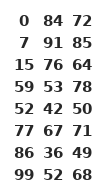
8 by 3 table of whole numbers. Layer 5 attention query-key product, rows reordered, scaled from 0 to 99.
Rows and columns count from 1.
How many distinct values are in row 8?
3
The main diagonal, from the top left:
0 91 64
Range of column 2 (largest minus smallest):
55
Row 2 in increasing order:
7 85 91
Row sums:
156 183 155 190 144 215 171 219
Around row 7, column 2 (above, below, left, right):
67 52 86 49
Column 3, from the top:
72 85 64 78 50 71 49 68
